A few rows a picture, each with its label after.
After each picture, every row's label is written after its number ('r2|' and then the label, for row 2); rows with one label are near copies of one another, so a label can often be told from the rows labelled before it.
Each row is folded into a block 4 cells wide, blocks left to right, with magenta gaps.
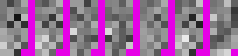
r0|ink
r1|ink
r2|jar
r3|jar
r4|ink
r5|ink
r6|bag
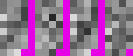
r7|bag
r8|ink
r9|bag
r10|jar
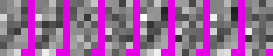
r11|bag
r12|bag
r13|ink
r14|jar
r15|bag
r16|jar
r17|bag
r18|jar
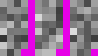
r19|jar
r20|bag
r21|jar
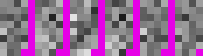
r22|jar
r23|ink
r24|bag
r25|ink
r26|jar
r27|jar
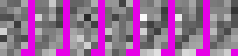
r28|jar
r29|bag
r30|ink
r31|jar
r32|bag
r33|bag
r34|bag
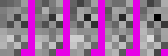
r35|ink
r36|ink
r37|ink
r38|ink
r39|ink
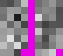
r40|ink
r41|bag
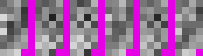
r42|bag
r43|ink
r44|ink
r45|bag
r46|ink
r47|bag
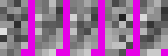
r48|jar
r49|bag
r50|bag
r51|ink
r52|bag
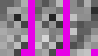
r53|ink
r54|ink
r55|bag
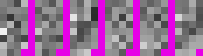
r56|jar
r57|jar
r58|bag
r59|ink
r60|ink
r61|bag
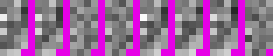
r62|bag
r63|bag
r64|jar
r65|jar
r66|bag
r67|bag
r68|bag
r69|jar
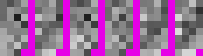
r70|ink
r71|bag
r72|ink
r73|ink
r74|bag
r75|bag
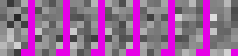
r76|ink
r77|jar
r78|jar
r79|jar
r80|jar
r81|bag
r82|bag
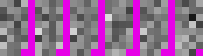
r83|jar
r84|jar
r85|jar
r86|bag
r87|jar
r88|ink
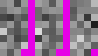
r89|jar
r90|jar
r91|ink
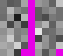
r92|ink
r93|jar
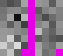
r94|ink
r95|jar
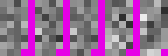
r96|jar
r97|jar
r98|jar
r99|ink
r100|bag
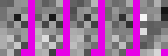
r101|ink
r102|ink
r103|ink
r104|ink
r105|bag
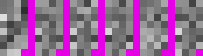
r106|bag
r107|jar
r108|jar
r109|jar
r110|ink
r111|jar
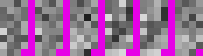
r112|jar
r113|jar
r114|ink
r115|bag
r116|bag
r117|ink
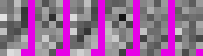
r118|bag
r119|ink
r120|bag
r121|ink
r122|jar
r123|jar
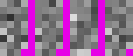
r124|jar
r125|jar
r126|bag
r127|jar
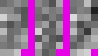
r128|bag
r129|jar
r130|bag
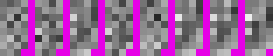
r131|ink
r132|jar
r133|bag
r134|jar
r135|ink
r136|bag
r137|bag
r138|bag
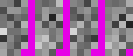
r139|jar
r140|ink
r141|jar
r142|ink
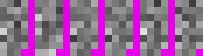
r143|jar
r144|bag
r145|jar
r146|jar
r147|jar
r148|jar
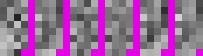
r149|ink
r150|bag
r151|jar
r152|jar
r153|bag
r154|bag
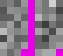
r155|jar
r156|bag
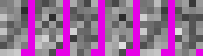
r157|bag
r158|ink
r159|jar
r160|ink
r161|bag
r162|jar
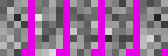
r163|ink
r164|bag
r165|jar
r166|jar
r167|ink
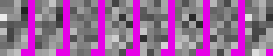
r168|bag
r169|bag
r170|jar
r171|ink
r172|jar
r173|ink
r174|jar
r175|bag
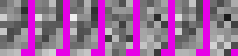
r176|bag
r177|bag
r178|bag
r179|jar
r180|ink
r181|bag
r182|ink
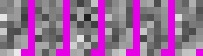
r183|bag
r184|jar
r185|ink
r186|bag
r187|jar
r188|bag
